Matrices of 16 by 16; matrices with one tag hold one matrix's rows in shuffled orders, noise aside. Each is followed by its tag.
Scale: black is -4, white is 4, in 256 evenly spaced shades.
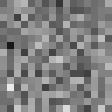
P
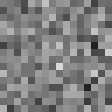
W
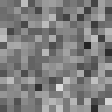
W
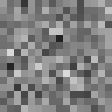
P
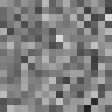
W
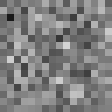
P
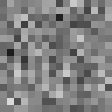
P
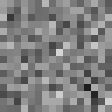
W
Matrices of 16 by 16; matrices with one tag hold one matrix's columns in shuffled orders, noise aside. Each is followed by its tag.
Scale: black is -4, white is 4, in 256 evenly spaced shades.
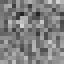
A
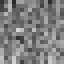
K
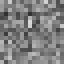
A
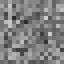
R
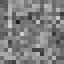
R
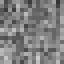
K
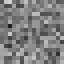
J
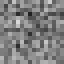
A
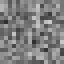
R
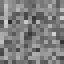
R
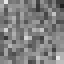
K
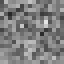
A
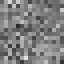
J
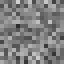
J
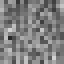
K
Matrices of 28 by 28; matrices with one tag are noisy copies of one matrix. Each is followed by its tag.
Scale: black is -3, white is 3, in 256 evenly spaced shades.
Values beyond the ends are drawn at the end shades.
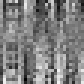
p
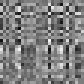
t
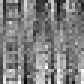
p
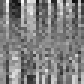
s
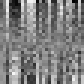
s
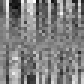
s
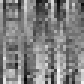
p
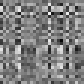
t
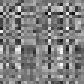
t
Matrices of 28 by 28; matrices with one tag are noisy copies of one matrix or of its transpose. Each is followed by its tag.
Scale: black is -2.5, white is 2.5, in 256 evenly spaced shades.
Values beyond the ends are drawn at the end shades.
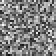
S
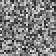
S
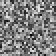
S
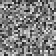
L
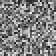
L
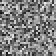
S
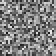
S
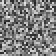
S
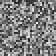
L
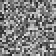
L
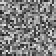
S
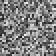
L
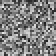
L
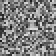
L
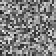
S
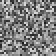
S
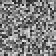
L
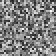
S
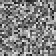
L
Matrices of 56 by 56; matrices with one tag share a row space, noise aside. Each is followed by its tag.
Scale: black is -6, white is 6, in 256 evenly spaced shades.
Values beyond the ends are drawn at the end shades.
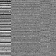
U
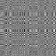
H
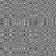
H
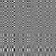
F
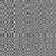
F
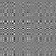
F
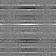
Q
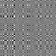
F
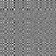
F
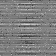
Q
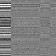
U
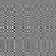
F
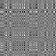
H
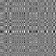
H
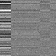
U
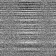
Q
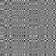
H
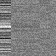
U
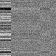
U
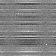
Q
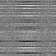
Q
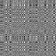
H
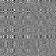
F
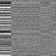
U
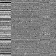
U
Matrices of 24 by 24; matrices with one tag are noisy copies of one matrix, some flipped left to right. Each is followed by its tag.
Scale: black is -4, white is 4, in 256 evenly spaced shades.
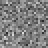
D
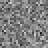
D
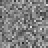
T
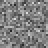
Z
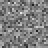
Z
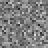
D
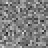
D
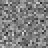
D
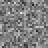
Z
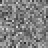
T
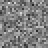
Z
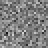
D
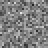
Z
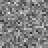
Z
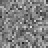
T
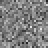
T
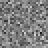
D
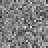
T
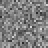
T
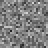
Z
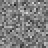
Z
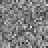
T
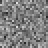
T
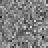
T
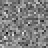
D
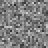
Z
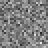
D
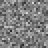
Z
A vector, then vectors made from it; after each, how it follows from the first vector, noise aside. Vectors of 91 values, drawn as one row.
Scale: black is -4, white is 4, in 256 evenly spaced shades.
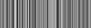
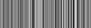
reversed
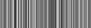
negated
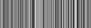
reversed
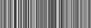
negated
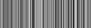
reversed
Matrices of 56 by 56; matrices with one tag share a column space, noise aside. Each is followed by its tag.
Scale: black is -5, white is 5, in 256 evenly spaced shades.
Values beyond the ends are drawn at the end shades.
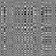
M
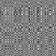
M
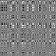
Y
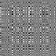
M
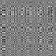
M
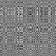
M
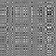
M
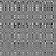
Y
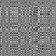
M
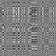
M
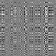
M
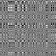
Y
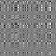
Y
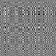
M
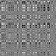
Y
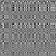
Y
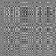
M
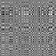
M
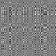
M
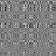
Y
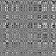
Y
